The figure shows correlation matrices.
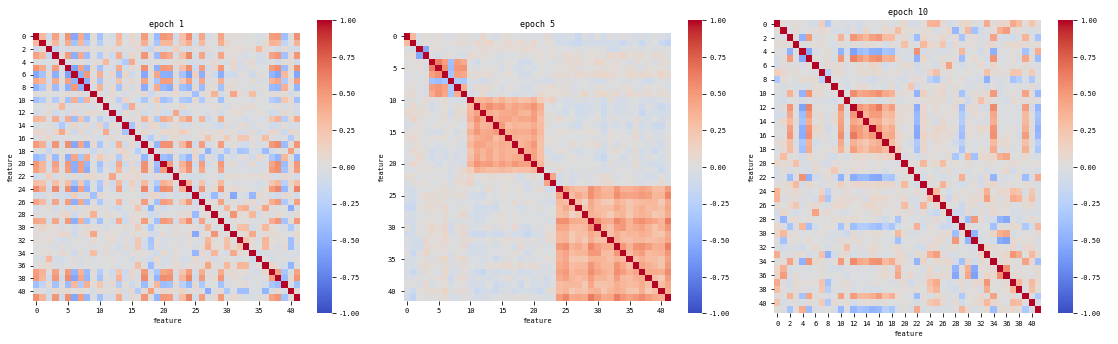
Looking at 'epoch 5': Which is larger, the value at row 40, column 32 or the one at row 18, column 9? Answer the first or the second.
the first
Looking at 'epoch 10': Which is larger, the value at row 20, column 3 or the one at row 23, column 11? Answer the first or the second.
the first
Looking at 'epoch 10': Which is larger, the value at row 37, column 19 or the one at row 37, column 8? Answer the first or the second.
the first
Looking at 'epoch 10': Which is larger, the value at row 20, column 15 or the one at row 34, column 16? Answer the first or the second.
the second
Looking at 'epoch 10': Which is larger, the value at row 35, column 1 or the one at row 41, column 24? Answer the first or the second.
the first
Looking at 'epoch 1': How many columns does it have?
42
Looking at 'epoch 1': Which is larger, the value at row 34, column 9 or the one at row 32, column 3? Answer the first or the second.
the first
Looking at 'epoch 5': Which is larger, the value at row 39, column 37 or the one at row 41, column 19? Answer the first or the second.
the first
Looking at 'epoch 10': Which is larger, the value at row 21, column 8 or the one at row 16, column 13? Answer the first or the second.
the second
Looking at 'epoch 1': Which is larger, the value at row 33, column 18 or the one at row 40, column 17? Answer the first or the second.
the second
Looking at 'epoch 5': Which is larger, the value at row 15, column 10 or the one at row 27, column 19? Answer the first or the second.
the first
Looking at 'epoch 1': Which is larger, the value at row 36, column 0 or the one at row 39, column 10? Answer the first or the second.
the second
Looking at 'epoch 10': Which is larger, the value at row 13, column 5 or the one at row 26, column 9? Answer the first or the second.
the first
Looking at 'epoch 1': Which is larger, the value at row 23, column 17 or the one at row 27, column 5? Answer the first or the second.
the first
